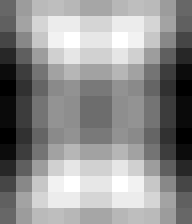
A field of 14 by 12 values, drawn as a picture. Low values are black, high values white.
The centre is the calmest part. No regular stripes run through it. There is no overall slope. There are no lone odd cells. It mirrors both left to right and top to bottom.
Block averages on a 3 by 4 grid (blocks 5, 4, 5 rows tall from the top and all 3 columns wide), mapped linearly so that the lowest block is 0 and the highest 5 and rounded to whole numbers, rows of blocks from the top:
2 5 5 2 | 0 3 3 0 | 2 5 5 2
